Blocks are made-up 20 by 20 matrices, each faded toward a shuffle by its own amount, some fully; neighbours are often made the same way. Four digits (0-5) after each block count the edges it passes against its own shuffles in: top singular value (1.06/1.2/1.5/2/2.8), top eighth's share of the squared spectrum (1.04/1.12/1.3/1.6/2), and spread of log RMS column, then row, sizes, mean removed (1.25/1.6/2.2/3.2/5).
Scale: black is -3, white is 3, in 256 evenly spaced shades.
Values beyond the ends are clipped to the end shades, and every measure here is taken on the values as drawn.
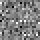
2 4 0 1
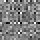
3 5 1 2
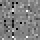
2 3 1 0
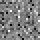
0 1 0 0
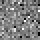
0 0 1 1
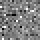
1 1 0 1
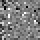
1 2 1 0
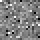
0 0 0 0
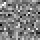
2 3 0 0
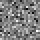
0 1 0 0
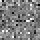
1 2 0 1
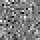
0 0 0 0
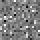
0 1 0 0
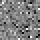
1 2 0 0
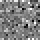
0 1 0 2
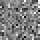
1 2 2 0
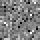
0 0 0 0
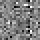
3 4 1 0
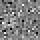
1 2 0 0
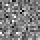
1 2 0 0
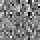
3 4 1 2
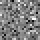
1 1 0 0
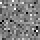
0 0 0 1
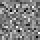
2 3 1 0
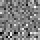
3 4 1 1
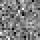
2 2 0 0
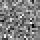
0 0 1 0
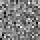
0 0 0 0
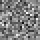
0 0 0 0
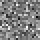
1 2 0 0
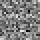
2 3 0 1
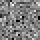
0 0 0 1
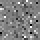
2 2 1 0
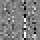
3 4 3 0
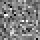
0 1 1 0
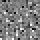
0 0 0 0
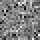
0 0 0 0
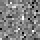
0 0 1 0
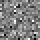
1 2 1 1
